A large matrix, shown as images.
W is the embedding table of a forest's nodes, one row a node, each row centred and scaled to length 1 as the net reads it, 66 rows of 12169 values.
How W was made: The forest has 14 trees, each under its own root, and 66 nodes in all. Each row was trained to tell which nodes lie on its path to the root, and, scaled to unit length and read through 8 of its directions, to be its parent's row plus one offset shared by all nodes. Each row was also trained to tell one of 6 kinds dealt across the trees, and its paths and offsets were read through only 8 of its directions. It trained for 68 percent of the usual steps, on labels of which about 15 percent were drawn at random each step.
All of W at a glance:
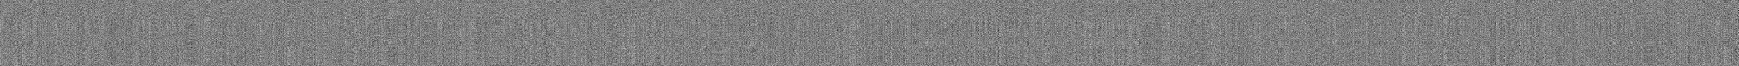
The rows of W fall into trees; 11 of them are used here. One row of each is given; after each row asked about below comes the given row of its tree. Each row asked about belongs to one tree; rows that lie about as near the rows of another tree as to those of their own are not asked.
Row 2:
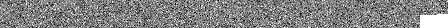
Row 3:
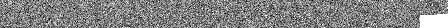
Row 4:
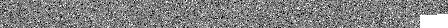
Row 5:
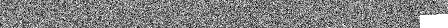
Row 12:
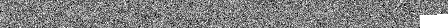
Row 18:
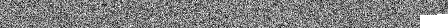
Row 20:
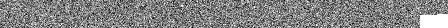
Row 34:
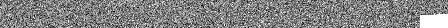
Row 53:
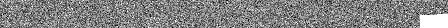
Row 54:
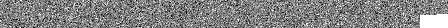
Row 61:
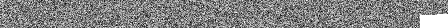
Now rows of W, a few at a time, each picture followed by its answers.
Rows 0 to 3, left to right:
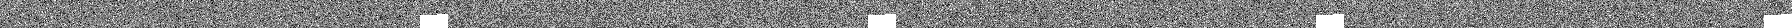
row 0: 18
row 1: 2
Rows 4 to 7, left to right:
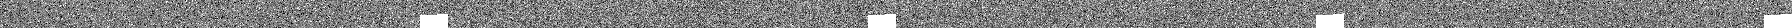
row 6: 4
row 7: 3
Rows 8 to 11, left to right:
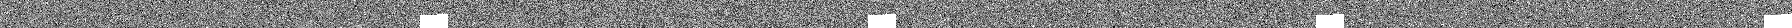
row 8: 2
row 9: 53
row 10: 2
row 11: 4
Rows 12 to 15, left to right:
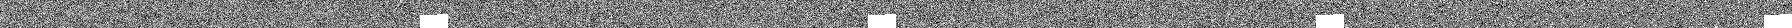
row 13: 12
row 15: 4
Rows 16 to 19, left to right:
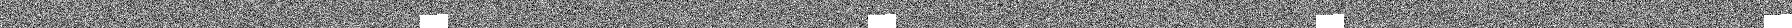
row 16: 54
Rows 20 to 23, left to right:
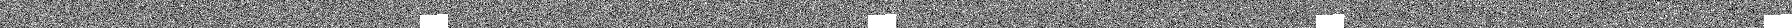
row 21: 54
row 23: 12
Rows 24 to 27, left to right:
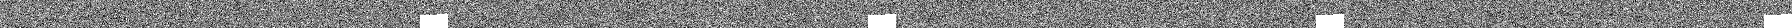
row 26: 61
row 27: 12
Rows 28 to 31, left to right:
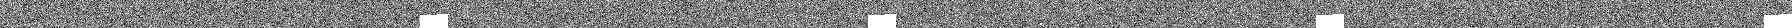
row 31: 3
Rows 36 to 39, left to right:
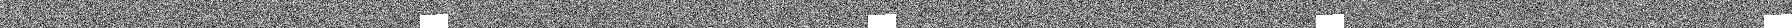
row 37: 2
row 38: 5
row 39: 18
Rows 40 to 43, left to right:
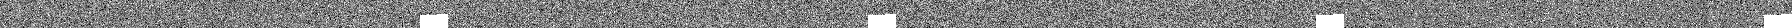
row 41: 18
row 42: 18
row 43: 18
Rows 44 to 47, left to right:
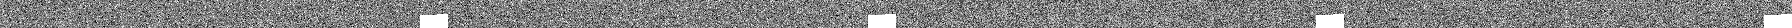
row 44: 61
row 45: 4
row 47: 3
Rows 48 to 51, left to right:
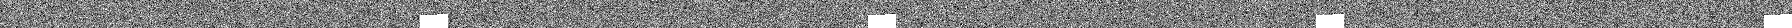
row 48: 3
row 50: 3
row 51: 5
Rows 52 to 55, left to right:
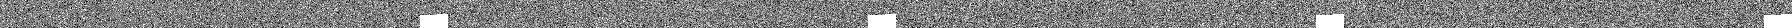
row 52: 34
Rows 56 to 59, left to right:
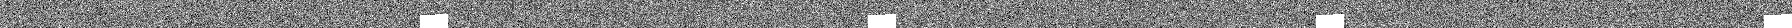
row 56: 34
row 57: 12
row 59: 61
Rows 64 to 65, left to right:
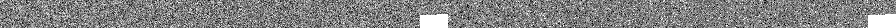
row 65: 2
